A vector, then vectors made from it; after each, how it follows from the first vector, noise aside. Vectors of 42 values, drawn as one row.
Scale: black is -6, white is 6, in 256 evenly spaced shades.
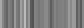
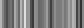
scaled up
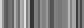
scaled up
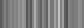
wrapped around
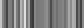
scaled up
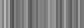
wrapped around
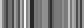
scaled up
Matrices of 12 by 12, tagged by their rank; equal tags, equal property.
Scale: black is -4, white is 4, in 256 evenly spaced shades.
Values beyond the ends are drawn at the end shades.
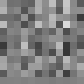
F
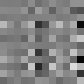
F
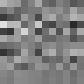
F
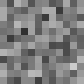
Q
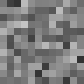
Q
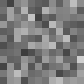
Q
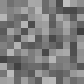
Q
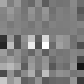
F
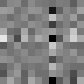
F
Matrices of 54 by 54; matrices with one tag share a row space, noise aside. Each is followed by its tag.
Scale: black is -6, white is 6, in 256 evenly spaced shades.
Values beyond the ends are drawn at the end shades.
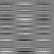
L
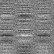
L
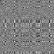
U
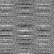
L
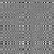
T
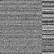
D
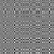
U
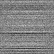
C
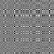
U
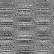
L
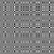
U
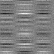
L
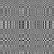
T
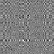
T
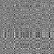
U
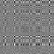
U
